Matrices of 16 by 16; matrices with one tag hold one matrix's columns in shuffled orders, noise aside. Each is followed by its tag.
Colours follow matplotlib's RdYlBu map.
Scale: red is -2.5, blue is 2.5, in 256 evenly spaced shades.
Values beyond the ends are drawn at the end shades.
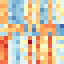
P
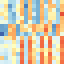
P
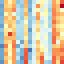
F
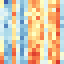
F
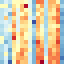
F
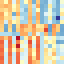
P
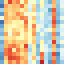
F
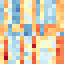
P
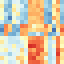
P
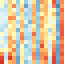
F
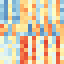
P
